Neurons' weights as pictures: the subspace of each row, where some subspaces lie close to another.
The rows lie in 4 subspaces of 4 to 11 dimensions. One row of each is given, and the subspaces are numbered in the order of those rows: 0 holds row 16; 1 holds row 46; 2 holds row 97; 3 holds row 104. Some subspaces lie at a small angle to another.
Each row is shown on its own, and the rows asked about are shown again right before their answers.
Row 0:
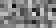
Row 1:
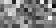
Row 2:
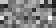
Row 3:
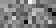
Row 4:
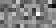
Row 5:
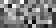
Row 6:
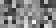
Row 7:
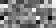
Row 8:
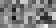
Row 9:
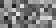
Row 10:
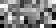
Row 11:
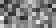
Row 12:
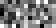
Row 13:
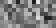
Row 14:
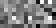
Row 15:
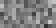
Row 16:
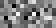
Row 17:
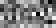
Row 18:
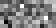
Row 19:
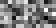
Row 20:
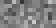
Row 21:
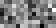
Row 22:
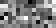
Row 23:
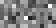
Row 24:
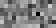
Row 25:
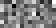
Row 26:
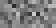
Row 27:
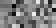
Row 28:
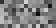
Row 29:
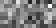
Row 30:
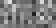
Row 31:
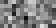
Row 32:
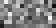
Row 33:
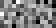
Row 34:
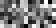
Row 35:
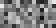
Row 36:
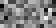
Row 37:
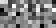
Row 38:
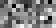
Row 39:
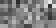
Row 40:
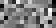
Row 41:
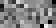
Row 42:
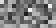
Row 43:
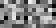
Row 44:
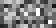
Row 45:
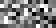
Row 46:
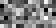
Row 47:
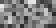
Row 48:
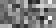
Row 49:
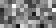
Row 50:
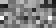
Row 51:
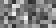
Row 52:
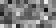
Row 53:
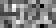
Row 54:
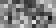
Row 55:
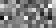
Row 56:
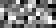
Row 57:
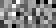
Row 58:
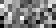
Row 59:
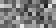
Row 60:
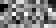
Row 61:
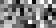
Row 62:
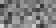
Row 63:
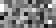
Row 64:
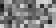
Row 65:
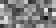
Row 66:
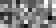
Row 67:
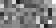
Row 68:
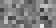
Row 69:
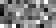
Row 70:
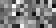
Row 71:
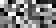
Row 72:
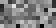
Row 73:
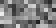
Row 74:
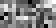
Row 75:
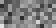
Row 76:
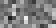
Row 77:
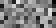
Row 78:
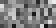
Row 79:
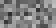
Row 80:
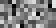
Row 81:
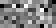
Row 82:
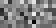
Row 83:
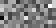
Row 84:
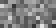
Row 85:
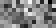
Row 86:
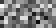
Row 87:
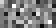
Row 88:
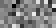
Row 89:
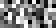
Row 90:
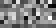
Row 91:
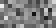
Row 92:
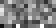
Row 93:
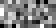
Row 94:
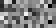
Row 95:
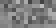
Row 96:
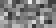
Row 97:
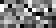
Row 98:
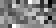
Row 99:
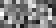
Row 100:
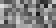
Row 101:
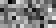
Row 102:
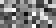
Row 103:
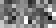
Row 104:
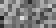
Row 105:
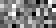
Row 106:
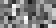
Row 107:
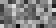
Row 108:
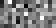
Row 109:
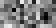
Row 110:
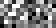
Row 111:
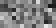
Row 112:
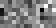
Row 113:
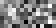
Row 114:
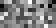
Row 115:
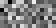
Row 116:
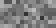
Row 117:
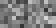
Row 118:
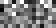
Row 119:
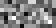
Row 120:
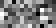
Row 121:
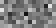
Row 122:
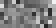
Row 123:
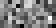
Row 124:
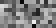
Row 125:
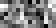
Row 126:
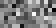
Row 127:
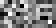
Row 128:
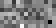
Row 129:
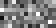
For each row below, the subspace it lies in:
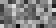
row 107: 1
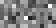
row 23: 0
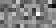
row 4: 0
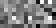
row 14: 2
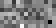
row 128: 0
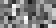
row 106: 3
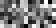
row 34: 2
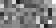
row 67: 1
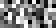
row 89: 2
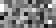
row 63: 2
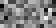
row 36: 1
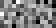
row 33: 1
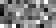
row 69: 1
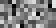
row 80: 0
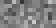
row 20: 2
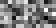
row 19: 1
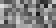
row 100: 0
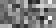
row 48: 2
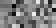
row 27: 1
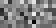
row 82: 2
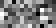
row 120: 0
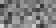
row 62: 3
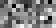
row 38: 2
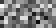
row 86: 3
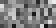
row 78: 1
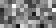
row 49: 1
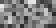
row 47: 2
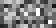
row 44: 2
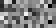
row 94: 0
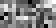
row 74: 3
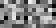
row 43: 1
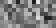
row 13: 2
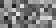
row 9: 0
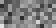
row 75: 3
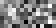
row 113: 0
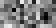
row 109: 2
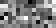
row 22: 3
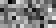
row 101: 2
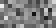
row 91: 1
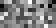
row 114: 2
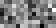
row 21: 1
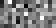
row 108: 2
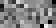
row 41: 1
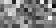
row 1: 2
